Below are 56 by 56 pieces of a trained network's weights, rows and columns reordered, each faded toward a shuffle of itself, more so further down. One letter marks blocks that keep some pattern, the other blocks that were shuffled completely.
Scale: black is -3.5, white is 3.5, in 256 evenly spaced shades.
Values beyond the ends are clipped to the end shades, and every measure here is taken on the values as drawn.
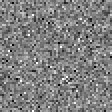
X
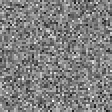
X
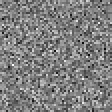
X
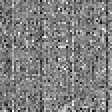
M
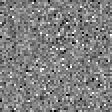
X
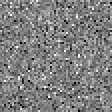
X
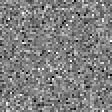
X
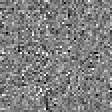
M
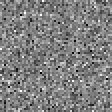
X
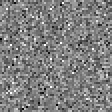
X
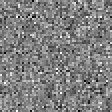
M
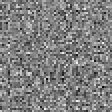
M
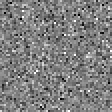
X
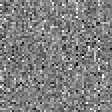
M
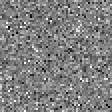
X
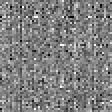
M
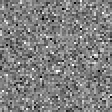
X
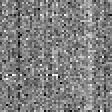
M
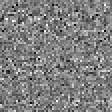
M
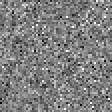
X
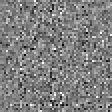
M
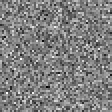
X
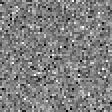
X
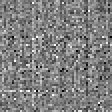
M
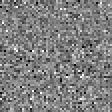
M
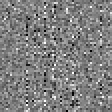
M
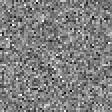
X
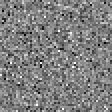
X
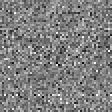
M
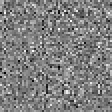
M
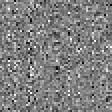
M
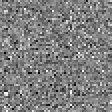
M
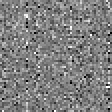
M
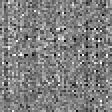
M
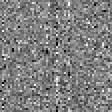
M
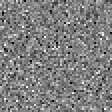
X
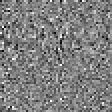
M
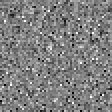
X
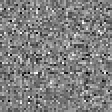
M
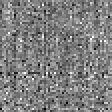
M
